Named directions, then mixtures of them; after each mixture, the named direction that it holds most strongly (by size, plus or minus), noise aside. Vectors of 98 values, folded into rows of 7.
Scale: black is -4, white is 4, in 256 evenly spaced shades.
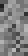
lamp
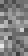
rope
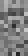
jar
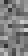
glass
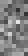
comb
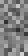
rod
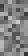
lamp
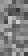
comb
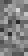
comb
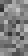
comb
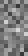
rod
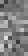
rope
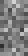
rope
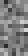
glass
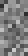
lamp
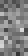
rope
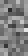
glass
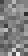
rope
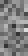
glass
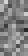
lamp
